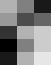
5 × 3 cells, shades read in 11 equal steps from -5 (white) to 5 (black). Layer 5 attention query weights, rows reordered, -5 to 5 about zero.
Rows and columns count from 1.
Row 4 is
5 0 -3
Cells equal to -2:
3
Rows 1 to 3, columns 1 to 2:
-2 0 / -1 2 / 3 -2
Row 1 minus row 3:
-5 2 7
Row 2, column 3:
1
